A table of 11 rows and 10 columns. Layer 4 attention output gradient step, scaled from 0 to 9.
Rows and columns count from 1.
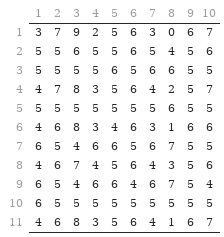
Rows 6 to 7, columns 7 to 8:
3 1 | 6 7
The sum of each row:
48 52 53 51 51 47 55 50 53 51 50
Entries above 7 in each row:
1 0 0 1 0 1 0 0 0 0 1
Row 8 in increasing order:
3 4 4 4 5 5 6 6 6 7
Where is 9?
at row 1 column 3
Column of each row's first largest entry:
3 3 5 3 8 3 8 3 8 1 3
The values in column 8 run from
0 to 7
